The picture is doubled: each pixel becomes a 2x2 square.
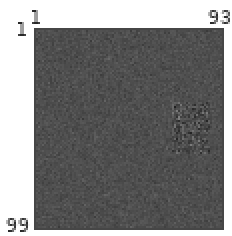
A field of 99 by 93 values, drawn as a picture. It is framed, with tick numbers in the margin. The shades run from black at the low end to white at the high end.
Average level on the scale: 30%. Roughest part: middle right. Slope: none. Mirror symmetry: none. Stripes: none. Odd patch: rougher, in the middle right. Histogram: heavy tails on both sides.
